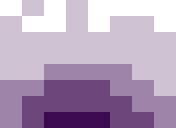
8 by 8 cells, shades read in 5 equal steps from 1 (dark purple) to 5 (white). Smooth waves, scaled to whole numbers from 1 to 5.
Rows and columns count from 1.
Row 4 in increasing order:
4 4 4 4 4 4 4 4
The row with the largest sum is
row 1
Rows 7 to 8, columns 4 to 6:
2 2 2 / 1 1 2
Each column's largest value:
5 5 5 4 5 5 5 5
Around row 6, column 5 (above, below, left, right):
3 2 2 3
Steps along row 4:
same same same same same same same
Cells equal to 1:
3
